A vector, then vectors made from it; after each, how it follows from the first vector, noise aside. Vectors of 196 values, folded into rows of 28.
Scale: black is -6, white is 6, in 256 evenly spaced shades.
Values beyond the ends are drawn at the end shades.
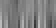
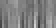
negated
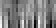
scaled up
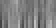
negated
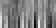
scaled up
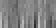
copied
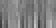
negated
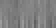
shrunk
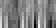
scaled up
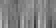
copied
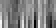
scaled up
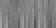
shrunk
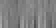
shrunk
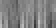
copied
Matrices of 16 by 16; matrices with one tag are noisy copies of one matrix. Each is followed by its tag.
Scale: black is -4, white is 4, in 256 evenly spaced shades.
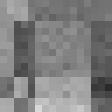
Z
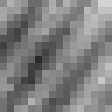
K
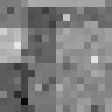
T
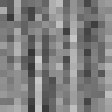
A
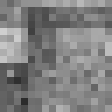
T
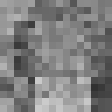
Z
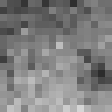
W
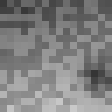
W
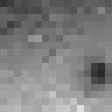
W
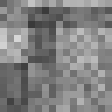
T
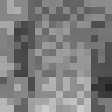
Z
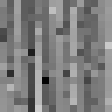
A
